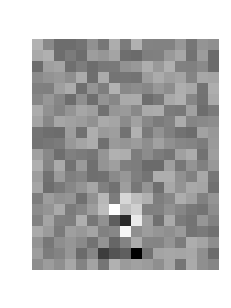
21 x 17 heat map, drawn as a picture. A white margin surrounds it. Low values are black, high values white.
Stripes: none. Slope: none. Roughest part: bottom middle. Histogram: heavy tails on both sides. Grain: fine. Odd patch: rougher, in the bottom middle. Mirror symmetry: none.
